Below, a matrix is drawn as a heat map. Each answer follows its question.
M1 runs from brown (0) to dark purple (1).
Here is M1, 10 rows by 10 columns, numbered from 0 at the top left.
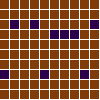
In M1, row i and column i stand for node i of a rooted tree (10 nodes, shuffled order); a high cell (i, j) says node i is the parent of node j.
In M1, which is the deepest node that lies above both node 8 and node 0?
7
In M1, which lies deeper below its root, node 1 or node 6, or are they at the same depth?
node 6
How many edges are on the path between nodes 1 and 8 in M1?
4
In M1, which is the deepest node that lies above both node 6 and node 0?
3
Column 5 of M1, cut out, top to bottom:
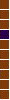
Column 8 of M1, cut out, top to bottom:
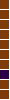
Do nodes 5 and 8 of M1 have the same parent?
no
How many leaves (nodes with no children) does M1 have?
7
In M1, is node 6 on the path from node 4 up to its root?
no
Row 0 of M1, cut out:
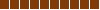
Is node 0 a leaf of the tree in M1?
yes
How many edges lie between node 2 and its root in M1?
0
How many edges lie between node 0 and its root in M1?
3
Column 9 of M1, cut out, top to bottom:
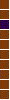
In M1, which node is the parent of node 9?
2
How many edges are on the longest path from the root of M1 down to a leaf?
3
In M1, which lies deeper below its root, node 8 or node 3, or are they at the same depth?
node 8
